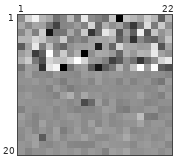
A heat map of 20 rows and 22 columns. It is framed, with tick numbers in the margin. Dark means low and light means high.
Grain: fine. Histogram: heavy tails on both sides. Seam: horizontal, 40% of the way down, the bottom part calmer. Slope: none. Mirror symmetry: none. Stripes: none.
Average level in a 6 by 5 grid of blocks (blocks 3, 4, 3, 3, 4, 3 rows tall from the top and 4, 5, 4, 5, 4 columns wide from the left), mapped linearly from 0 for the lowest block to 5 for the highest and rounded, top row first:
50324 / 35214 / 12032 / 22122 / 22222 / 22232
